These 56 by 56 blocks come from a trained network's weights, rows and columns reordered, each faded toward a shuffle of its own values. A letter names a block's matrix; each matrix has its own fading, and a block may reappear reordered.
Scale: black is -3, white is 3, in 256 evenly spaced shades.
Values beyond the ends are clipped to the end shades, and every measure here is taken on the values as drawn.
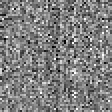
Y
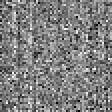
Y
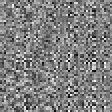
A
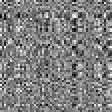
A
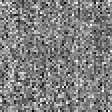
Y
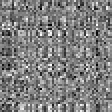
A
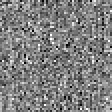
Y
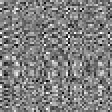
A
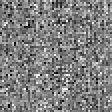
Y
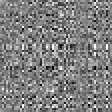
A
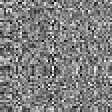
A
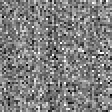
Y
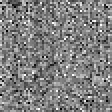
Y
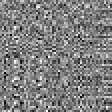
A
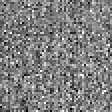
Y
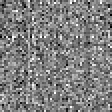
Y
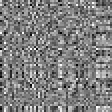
A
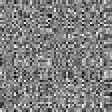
A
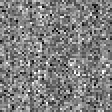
Y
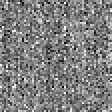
Y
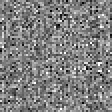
Y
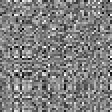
A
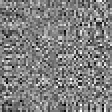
A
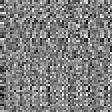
A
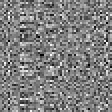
A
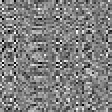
A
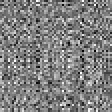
A
